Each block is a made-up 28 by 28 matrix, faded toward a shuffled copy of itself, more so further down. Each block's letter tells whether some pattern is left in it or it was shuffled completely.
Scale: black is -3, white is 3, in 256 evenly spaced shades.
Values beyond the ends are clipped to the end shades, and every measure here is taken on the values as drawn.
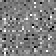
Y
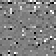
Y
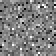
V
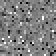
V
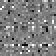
Y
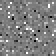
V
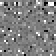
Y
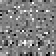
Y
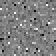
V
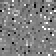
V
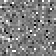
V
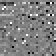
Y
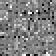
Y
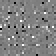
Y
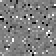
V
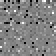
Y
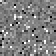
V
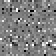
Y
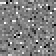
V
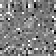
Y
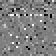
Y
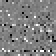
Y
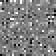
Y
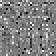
Y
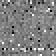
Y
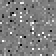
V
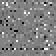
Y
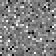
V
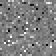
V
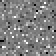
V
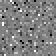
V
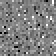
V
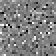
V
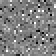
V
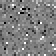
V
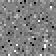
V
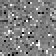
V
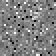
V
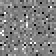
Y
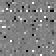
Y
